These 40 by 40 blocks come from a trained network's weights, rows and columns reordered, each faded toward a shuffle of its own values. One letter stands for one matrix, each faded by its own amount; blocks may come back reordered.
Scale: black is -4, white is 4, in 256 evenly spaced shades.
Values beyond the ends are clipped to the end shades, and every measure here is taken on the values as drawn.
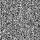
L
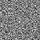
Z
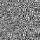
Z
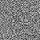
Z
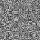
Z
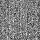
L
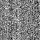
L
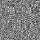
Z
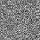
Z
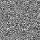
Z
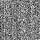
L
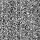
L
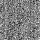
L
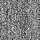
L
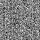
L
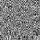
Z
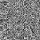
Z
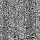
L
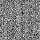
L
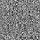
Z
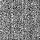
L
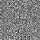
Z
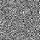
Z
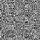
Z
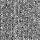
L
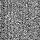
L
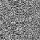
Z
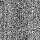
L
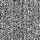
L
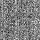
L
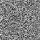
Z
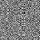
Z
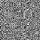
Z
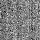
L
